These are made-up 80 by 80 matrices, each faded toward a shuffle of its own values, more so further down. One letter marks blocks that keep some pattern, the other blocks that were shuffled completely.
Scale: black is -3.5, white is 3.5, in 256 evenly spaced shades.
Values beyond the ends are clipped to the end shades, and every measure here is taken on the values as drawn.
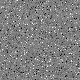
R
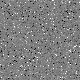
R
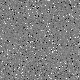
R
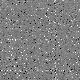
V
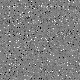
V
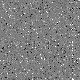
V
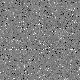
V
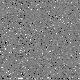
V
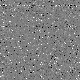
V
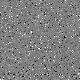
V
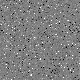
R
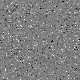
V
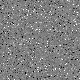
R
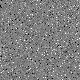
R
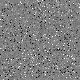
V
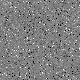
V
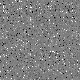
V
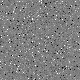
R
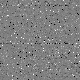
V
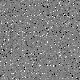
V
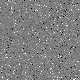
R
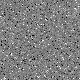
R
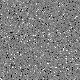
V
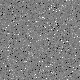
R
